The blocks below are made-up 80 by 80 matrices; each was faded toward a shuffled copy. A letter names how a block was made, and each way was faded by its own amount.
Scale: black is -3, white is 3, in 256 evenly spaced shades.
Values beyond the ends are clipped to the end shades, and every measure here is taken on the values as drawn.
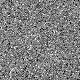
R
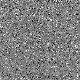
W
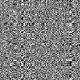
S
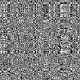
S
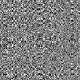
S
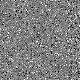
W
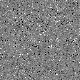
W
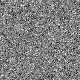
R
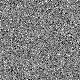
R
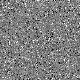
W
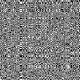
S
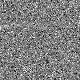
R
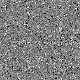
W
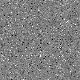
W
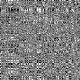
S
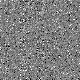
W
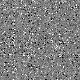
W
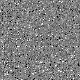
W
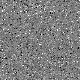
W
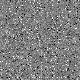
W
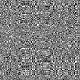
S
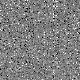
W
